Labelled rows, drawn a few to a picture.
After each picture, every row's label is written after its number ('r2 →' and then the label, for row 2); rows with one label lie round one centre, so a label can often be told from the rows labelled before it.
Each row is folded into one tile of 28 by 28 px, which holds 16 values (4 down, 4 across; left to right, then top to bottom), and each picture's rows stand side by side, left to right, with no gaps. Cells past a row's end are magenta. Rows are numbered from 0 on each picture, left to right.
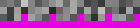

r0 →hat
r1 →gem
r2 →gem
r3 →hat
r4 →gem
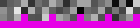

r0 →hat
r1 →hat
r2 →gem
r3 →gem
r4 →hat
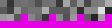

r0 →gem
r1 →gem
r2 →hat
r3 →hat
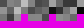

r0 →hat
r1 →gem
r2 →gem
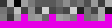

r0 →hat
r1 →gem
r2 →gem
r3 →hat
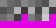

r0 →gem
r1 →hat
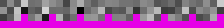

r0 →hat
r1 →gem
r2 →gem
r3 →gem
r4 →gem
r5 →gem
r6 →gem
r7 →hat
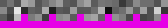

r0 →hat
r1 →gem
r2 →gem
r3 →gem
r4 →gem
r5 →hat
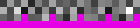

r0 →hat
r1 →hat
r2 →hat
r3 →gem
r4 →hat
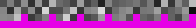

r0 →hat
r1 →hat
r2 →gem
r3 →hat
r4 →gem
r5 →hat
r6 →hat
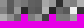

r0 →gem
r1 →gem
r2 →hat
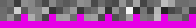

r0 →gem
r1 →gem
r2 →gem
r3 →gem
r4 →hat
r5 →hat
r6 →gem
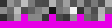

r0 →hat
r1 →gem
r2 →hat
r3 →hat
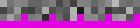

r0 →gem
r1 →gem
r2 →hat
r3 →gem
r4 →gem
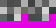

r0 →hat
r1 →hat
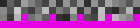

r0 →hat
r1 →gem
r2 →hat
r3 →hat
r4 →gem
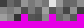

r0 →gem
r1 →hat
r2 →gem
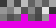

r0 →hat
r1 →hat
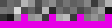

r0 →hat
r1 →gem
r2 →gem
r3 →gem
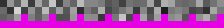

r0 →hat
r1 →hat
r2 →hat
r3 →gem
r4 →gem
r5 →hat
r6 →gem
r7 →gem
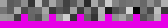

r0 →gem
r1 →hat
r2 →gem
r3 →hat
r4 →gem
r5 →hat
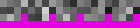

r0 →gem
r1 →hat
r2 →gem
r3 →gem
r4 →gem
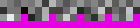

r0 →gem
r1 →hat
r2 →gem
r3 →hat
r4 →hat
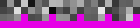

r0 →hat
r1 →hat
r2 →gem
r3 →hat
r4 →hat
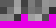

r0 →gem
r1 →gem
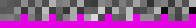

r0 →gem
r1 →hat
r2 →hat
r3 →gem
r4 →hat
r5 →gem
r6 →hat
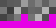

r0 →hat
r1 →gem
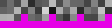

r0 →gem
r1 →hat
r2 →hat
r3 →hat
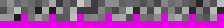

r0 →gem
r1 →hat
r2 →hat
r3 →gem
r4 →gem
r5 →hat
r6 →gem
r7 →hat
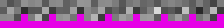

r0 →gem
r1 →gem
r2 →gem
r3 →gem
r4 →gem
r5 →gem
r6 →gem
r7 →gem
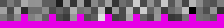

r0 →hat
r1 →gem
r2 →hat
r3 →hat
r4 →hat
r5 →hat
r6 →hat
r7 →gem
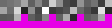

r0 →hat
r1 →hat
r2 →gem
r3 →hat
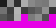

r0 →hat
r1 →gem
